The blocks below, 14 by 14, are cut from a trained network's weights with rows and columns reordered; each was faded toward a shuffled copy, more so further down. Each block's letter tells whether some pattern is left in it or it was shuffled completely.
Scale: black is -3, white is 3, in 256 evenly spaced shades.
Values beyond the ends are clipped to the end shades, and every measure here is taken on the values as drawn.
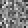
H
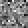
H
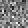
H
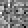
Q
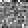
Q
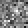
H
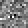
Q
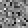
H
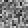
H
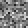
H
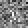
H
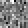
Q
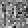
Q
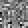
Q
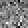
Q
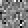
Q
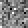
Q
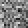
Q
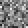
H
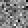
H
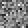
H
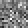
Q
